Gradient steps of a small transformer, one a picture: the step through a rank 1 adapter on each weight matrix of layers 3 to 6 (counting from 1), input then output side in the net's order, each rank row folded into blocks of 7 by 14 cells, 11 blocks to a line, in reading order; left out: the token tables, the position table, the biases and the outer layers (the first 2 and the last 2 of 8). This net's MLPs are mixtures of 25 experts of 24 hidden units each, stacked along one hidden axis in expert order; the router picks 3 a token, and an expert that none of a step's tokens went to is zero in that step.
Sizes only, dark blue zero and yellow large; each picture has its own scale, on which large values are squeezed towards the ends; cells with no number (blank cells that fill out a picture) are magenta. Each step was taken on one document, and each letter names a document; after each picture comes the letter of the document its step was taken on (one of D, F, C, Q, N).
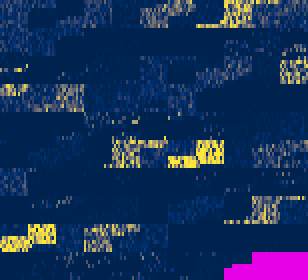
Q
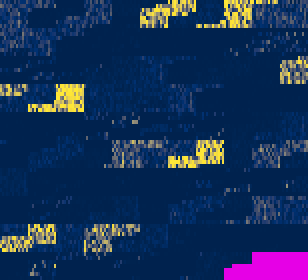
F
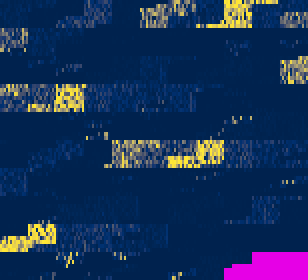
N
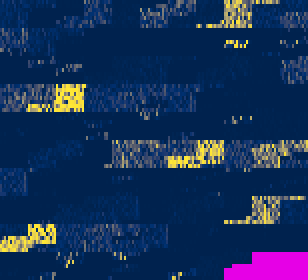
N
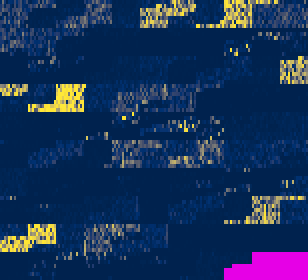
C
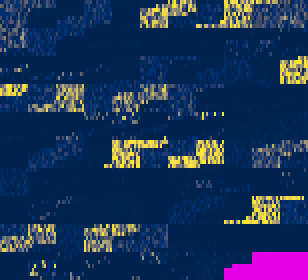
Q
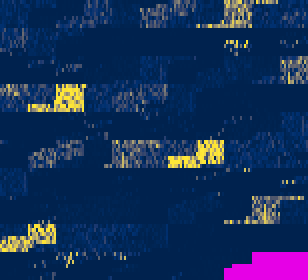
N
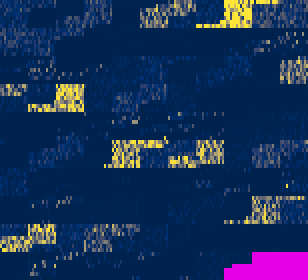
F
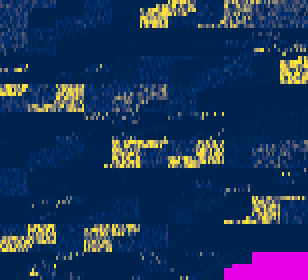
Q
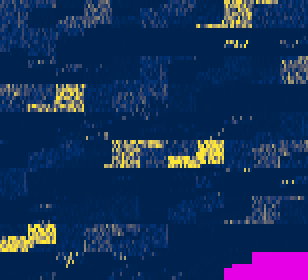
N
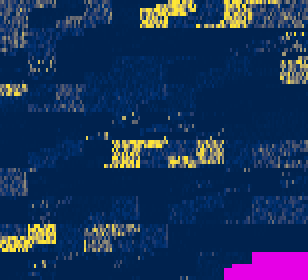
F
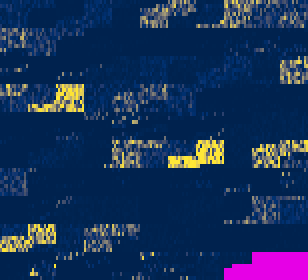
Q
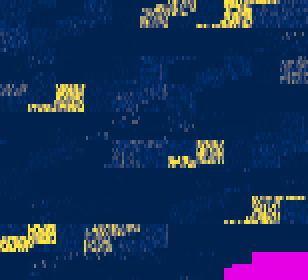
F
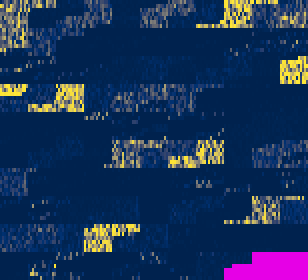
Q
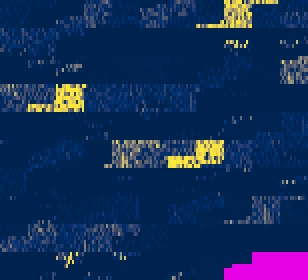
N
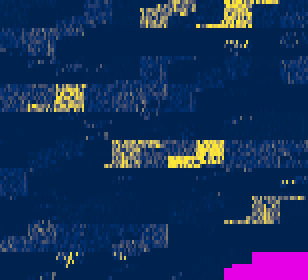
N
